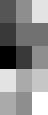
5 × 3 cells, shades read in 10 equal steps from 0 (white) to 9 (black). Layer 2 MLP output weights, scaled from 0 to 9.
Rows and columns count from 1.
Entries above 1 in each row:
2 3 3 2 2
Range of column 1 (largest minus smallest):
8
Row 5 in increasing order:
0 3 4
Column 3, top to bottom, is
1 5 4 2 0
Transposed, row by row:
6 7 9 1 3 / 4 5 7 3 4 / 1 5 4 2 0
